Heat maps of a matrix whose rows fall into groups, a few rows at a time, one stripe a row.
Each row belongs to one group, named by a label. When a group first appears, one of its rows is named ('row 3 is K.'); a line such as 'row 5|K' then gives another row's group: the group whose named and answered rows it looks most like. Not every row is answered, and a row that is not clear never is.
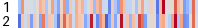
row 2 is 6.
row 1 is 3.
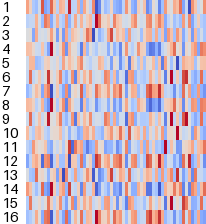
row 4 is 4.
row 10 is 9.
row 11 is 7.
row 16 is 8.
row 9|3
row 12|8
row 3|9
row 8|4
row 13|9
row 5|7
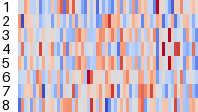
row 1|7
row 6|8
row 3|9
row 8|6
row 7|8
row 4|3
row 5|9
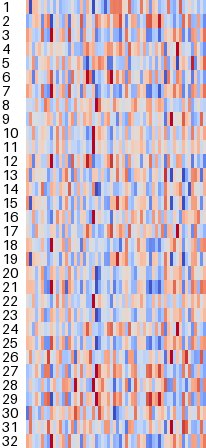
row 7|4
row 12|9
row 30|6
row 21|4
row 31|3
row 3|4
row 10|7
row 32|4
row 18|4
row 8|8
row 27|8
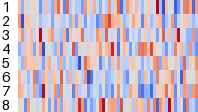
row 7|4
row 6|4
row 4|8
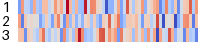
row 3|9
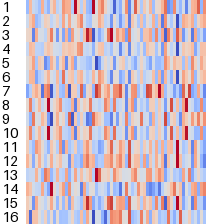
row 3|9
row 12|9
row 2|7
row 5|4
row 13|8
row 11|9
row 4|7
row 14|4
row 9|7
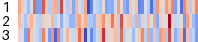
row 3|9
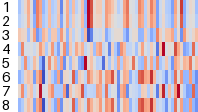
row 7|3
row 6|8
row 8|8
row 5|7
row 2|8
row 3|4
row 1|8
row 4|3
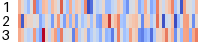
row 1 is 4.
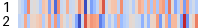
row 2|7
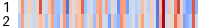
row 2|3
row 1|3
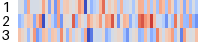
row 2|8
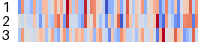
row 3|3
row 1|6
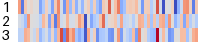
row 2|9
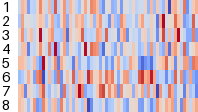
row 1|7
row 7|9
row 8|4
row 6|8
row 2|3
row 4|7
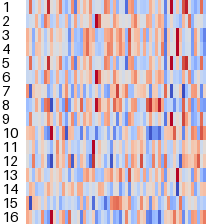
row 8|8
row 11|7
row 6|8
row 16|4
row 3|9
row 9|3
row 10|4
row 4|9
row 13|9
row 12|7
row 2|8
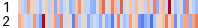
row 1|9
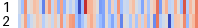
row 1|7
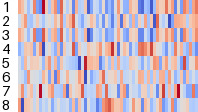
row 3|4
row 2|7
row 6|9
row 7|3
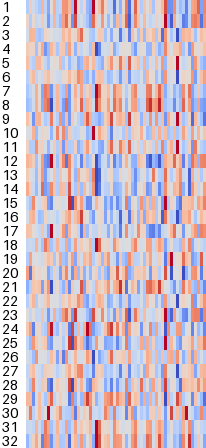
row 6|7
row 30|3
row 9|9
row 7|8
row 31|8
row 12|4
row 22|7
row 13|4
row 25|7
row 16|7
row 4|4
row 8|8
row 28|7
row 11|9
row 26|9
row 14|4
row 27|7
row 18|8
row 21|8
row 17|4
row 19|3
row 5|9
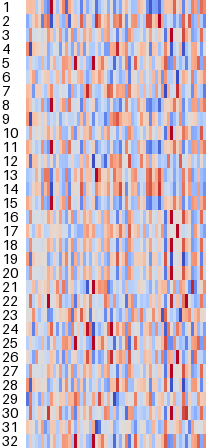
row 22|3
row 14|8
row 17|9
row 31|4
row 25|6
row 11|4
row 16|3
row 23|7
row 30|3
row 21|7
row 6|7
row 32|6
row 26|9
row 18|3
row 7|9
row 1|4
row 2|8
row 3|3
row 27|3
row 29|6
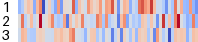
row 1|8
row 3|7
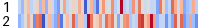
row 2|8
